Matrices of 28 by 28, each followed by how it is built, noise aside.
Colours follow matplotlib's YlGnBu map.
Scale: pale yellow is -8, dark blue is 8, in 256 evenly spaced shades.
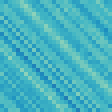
Toeplitz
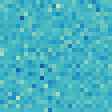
noise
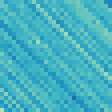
Toeplitz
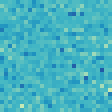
noise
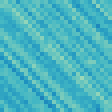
Toeplitz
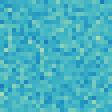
noise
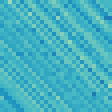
Toeplitz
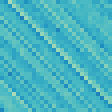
Toeplitz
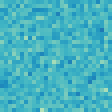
noise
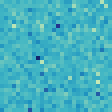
noise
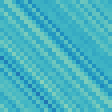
Toeplitz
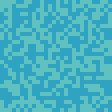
noise
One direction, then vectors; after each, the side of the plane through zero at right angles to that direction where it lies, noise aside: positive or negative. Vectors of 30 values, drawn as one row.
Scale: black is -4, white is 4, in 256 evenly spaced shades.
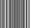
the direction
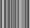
negative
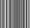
positive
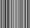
negative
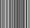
positive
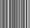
positive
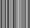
negative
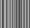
positive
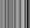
negative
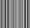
negative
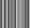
negative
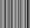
negative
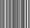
positive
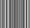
positive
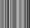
negative
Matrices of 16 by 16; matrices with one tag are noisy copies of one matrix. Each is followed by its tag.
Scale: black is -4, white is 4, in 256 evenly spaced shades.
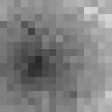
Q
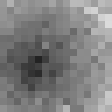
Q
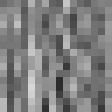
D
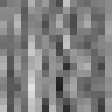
D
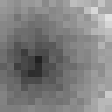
Q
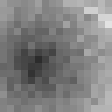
Q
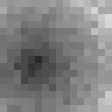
Q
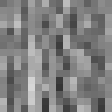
D
